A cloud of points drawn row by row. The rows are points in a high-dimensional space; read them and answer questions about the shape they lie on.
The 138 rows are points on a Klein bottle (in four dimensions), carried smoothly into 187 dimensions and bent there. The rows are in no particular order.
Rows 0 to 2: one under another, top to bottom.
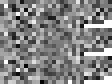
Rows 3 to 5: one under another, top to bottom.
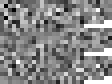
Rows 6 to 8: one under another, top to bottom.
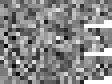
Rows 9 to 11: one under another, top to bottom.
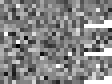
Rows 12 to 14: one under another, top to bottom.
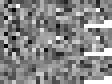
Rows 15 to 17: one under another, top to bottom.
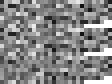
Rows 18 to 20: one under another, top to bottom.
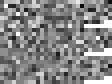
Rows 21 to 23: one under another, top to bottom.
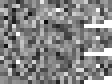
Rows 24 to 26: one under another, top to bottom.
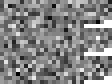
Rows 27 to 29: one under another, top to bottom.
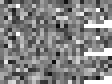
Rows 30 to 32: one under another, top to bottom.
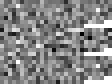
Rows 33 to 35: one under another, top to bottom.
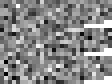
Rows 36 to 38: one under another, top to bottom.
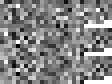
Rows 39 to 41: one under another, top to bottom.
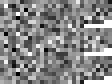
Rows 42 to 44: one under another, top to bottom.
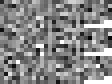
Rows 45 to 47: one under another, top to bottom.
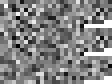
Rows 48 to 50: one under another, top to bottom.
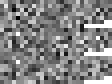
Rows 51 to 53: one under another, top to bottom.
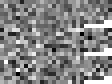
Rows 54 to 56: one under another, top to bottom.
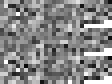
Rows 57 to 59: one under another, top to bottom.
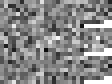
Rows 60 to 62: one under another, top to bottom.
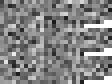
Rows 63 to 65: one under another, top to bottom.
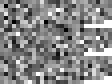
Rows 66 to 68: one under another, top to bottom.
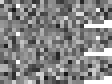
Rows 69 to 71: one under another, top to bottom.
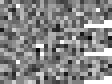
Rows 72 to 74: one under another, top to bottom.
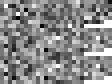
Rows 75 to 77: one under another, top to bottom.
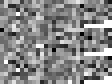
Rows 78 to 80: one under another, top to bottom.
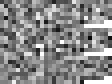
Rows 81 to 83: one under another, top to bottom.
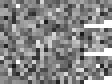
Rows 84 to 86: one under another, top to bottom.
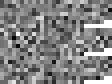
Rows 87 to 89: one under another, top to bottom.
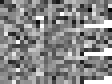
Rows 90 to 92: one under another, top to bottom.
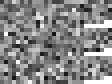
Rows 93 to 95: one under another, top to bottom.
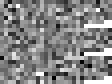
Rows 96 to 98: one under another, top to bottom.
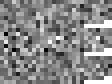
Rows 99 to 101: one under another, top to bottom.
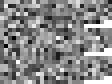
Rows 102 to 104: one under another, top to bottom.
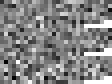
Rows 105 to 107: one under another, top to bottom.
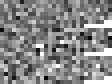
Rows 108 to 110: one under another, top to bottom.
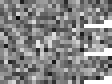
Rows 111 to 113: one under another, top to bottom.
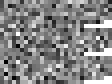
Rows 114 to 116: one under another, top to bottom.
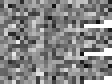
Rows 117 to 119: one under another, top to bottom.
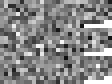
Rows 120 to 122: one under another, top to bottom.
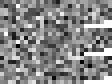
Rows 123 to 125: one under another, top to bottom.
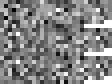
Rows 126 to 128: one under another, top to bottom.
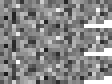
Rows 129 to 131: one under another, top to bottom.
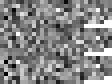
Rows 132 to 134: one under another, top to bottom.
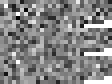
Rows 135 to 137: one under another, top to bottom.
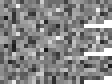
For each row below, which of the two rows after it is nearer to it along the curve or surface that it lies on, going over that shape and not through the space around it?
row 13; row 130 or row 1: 130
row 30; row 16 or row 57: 57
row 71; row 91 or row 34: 34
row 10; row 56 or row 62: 56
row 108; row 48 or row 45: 45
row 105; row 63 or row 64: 64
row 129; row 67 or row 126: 126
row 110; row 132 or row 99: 99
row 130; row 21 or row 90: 21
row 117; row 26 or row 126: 26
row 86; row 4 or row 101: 4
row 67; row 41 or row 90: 41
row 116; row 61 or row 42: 61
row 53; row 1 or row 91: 91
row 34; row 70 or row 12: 70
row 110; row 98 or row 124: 98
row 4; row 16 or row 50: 50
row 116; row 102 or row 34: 34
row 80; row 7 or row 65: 65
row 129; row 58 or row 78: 58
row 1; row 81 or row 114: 114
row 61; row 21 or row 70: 70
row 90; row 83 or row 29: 29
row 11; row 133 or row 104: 104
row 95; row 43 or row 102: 43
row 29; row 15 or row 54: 15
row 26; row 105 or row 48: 105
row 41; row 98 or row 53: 98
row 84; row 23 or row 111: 111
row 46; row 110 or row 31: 110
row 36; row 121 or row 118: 121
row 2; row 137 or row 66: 137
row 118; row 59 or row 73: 59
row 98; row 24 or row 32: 32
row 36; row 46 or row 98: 46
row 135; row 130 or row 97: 130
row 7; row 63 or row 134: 63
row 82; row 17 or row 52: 17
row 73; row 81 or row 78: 78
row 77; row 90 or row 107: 90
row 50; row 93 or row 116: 116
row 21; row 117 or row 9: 9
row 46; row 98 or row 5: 5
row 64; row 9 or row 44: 44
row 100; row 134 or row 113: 113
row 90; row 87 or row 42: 87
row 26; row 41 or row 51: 51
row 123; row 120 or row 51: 120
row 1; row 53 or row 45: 45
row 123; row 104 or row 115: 104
